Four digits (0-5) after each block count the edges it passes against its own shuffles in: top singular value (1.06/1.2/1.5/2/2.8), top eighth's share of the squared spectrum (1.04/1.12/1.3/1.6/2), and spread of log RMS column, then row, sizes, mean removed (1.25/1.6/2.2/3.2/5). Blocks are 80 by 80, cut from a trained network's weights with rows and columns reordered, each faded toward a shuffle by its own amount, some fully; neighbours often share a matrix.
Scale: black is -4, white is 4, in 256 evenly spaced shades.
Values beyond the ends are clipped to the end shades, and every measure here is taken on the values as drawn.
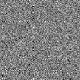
4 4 2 2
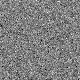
0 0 0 0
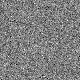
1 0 0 0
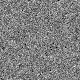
0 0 0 0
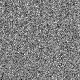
2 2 0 0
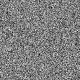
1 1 0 0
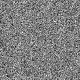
2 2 0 0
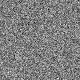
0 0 0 0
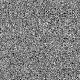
3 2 0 1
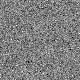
0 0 0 0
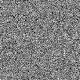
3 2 0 1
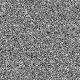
3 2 0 1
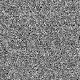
3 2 0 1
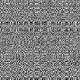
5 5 2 3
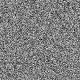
2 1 0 0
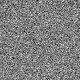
2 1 0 0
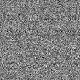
3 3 0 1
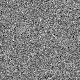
0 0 0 0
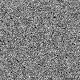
2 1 0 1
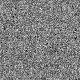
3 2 0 1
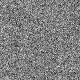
2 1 0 0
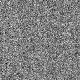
2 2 0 0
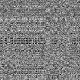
4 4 1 3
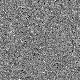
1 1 0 0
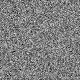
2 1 0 0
